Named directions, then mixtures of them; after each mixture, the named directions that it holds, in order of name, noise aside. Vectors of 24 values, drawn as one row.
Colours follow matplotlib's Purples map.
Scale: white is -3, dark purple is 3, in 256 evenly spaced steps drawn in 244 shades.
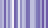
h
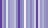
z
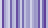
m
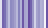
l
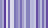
h, z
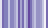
l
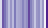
h, l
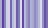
l, m, z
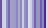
l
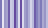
h, l, m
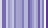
h, l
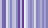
l, m, z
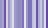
h, l, z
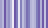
h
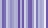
l, z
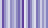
l, m, z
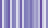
m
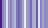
z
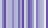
l, z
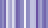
h, m, z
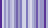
h, l, z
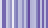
h, l, m
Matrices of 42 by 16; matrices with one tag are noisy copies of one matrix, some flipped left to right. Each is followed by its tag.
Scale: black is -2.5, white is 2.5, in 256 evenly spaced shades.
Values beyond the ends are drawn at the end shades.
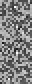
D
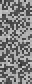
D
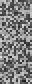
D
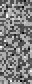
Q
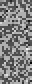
Q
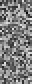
Q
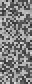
D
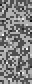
Q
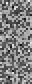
D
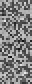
D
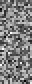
Q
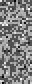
Q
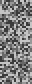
D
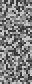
Q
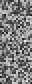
D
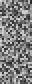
D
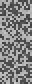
D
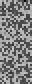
D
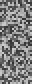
Q
